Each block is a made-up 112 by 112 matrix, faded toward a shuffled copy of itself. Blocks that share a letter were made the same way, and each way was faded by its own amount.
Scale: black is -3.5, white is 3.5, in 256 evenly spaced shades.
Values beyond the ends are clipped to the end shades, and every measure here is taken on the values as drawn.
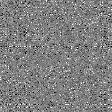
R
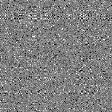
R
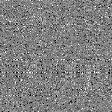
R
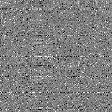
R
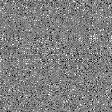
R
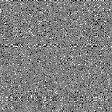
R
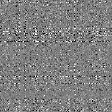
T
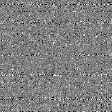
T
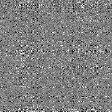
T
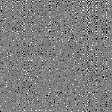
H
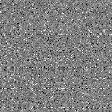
R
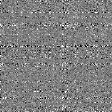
T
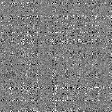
T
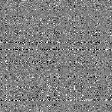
T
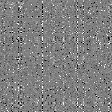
H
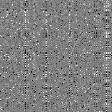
H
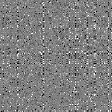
H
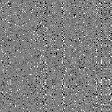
H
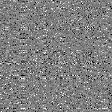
R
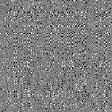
H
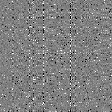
H
